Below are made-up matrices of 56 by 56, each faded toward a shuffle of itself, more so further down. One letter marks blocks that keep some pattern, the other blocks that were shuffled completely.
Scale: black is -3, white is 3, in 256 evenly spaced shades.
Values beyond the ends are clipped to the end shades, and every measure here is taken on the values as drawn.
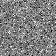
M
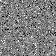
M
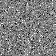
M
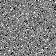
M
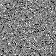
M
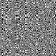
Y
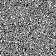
M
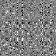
Y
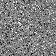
M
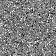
M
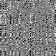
Y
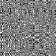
Y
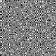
Y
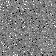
M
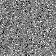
M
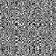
Y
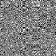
Y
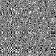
Y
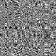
Y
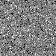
M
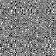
Y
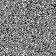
M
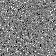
M
